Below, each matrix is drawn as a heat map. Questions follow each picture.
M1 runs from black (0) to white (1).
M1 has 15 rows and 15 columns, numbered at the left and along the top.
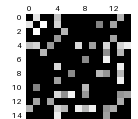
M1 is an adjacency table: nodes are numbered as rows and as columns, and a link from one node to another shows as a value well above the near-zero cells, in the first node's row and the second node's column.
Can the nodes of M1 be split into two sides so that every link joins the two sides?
no
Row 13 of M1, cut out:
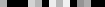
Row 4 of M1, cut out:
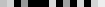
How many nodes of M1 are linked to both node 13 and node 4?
4
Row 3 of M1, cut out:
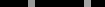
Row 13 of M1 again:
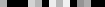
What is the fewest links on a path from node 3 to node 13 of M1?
2
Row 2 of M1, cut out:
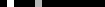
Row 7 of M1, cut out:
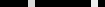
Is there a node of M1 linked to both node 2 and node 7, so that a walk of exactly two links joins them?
no
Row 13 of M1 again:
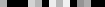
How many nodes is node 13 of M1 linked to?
8
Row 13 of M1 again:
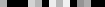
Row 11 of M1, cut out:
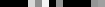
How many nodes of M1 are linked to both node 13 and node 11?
3
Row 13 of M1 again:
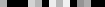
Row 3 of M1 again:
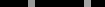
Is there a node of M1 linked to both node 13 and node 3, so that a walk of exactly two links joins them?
yes
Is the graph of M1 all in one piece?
yes
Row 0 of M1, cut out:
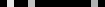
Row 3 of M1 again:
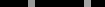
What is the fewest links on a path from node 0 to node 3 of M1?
2
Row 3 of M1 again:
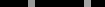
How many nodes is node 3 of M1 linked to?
2
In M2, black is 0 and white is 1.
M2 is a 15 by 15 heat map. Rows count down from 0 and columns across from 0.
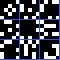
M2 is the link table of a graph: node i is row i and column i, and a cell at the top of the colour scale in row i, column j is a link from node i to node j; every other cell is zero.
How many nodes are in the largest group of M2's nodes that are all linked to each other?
5
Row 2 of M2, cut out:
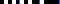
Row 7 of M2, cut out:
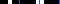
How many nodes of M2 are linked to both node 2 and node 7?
1
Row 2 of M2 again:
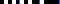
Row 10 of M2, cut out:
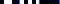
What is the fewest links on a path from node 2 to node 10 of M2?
1
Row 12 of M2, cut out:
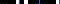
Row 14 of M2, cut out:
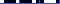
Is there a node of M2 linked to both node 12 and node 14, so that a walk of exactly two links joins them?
yes
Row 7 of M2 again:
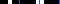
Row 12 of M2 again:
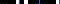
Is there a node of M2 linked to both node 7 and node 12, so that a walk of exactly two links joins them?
no
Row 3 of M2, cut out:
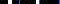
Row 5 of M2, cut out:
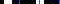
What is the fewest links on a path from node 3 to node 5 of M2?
2
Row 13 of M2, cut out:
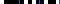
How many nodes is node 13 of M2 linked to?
5
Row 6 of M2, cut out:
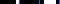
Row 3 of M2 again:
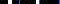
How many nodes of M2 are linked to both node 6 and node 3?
0
